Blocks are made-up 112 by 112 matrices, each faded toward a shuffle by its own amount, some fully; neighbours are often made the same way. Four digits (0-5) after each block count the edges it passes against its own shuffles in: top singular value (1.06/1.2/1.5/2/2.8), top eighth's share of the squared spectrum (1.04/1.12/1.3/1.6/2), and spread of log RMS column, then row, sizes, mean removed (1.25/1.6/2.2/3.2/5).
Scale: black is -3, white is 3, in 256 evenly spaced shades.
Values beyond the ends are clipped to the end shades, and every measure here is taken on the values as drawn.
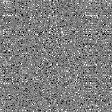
4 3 2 2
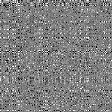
5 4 3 3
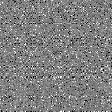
4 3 2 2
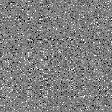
4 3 1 2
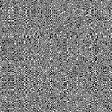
5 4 3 3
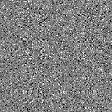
4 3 2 2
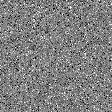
3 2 0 0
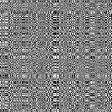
5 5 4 4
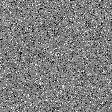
1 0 0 0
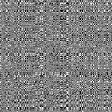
5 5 4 4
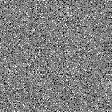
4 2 1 1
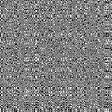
5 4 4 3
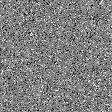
2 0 0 0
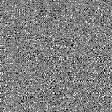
4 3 2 2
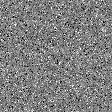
1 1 0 0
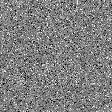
3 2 0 0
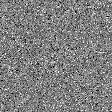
0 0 0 0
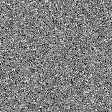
0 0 0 0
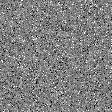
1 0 2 0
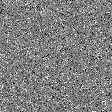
0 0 0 0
